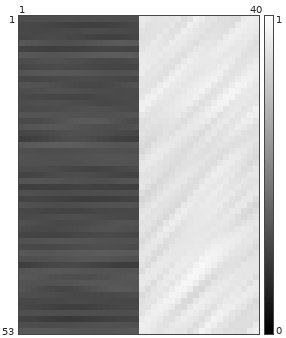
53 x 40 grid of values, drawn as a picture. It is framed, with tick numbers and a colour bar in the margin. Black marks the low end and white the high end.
It is made of 1 by 2 panels. Panel 1,1: low, streaked across, faint in contrast. Panel 1,2: very high, slanting up to the right, faint in contrast.
